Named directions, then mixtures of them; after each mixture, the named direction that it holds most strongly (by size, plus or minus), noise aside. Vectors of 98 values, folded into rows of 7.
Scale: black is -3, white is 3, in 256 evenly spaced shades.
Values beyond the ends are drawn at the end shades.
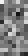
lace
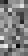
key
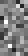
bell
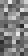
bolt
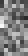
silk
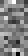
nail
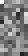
lace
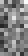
bolt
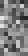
silk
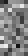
key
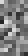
lace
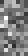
nail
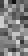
silk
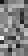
key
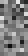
bell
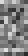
lace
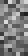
bolt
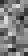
bell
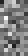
nail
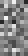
nail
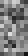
lace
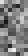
bell
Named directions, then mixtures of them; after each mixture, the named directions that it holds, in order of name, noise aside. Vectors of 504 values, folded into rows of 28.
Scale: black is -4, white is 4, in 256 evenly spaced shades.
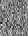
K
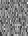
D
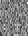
D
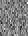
D, K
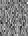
D, K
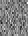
D, K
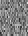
D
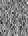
D, K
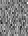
D, K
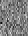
K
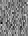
D, K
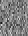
K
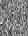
K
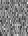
D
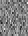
D, K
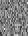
D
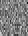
D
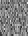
D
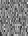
D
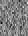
D, K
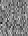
K
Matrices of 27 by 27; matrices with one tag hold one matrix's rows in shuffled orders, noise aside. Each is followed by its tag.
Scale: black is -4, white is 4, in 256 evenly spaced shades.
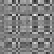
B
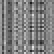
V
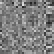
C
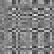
B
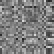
C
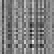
V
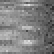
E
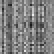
V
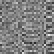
C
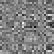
C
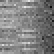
E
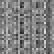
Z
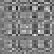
B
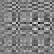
B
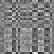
B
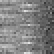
E
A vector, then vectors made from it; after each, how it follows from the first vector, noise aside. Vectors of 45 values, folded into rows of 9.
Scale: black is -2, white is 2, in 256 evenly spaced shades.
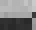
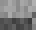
shrunk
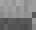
shrunk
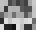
sign-scrambled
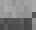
shrunk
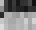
reversed
